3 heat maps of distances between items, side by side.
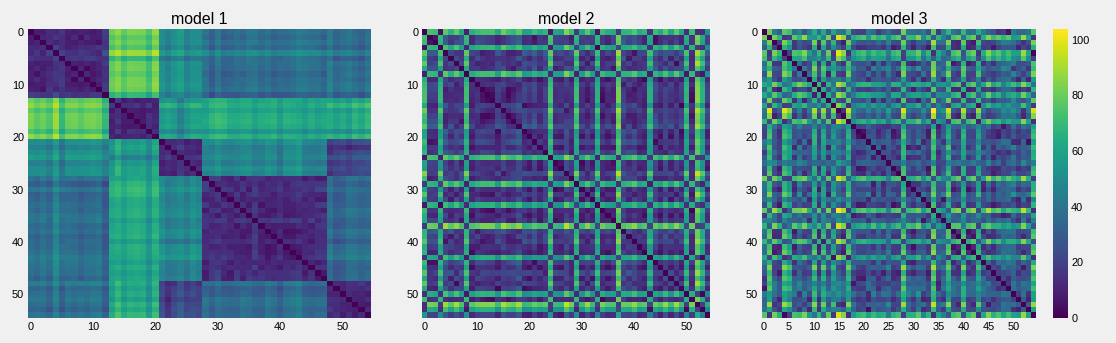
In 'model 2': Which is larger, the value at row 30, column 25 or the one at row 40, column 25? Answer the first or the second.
the second
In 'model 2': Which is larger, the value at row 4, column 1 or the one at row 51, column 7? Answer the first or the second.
the first
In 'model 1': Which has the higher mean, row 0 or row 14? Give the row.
14
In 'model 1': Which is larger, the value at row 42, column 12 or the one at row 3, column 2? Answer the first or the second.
the first
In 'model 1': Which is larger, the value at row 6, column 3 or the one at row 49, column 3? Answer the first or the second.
the second
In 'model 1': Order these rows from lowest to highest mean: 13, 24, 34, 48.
34, 48, 24, 13
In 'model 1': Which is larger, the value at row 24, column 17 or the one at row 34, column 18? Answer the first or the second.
the second
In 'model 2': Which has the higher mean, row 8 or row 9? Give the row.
8
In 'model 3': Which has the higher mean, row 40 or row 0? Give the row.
40
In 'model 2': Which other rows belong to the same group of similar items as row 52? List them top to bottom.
0, 3, 8, 24, 29, 33, 37, 43, 50, 53
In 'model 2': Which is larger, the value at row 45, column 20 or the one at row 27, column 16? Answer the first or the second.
the second
